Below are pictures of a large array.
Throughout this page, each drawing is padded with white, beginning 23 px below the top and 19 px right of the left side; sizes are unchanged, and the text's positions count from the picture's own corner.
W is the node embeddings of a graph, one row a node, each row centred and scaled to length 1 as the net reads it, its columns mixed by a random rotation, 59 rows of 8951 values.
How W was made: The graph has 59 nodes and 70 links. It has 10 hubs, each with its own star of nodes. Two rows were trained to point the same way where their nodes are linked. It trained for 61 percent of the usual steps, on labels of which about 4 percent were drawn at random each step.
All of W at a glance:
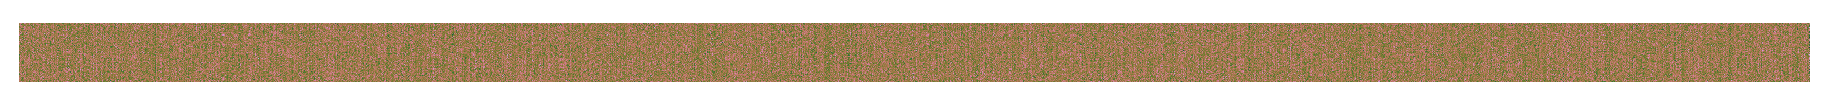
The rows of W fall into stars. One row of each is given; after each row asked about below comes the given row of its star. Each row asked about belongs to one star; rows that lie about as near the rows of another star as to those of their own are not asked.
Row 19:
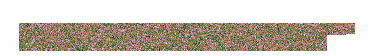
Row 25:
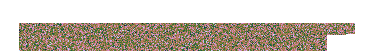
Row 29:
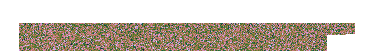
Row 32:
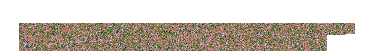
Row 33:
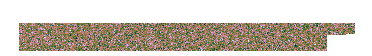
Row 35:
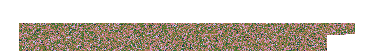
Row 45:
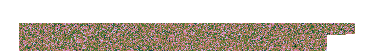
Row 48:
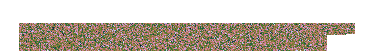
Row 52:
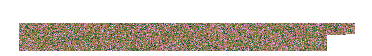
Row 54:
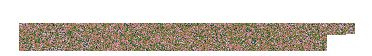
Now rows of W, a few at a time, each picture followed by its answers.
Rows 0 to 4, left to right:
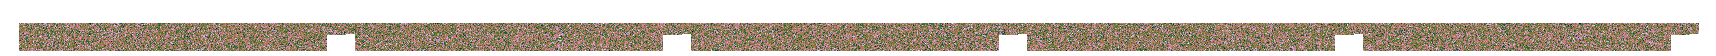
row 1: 32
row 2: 25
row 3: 52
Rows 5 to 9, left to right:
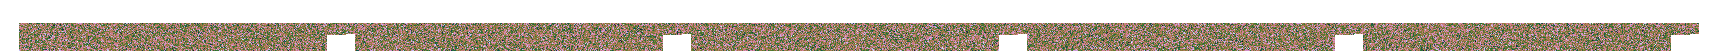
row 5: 54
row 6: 35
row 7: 45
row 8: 19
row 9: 48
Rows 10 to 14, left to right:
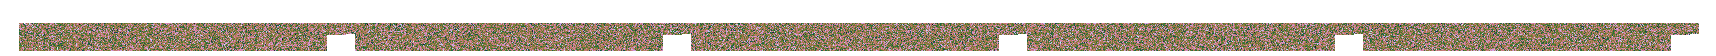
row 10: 19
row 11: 29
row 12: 29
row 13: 52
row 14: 35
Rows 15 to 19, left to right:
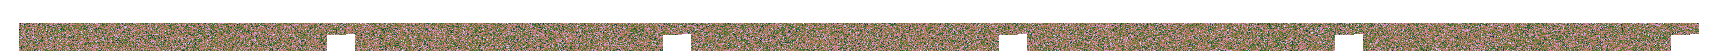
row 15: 25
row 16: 35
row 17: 32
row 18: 48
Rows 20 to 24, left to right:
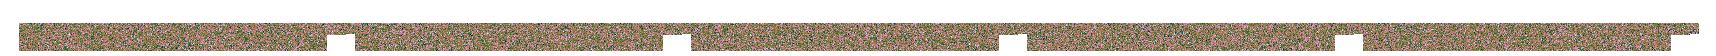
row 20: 29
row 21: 29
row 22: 32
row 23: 52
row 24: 52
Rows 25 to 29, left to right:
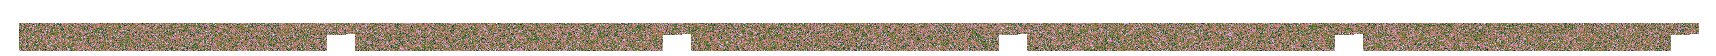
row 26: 33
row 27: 25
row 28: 33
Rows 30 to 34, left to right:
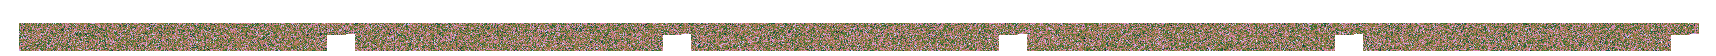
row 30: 25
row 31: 32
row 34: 32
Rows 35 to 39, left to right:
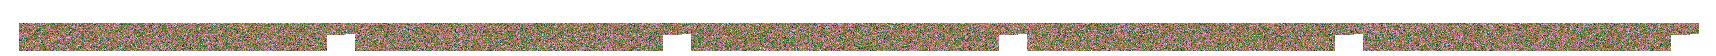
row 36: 35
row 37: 19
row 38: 54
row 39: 48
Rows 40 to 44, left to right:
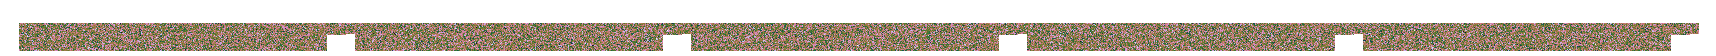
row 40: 35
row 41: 35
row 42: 32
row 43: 19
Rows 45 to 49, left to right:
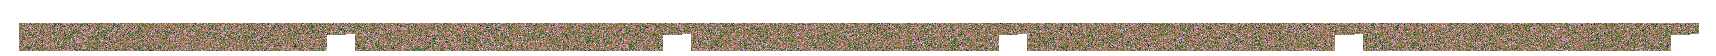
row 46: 33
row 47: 35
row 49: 48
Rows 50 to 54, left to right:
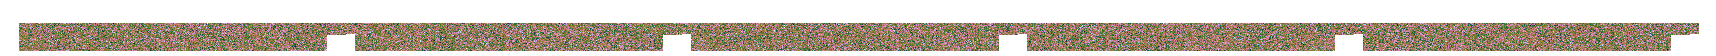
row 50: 45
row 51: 33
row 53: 45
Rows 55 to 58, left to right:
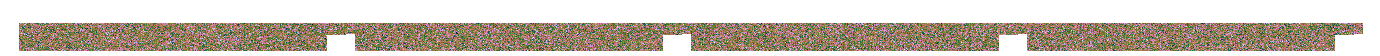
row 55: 48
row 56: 54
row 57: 19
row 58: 33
